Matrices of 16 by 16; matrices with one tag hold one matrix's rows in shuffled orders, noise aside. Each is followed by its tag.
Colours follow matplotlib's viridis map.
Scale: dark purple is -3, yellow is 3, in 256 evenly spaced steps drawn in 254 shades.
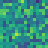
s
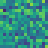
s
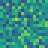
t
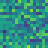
s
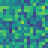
s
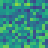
s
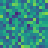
t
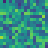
s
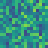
t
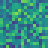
t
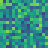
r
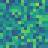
t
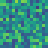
r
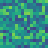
s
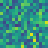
t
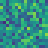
t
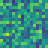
r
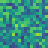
r
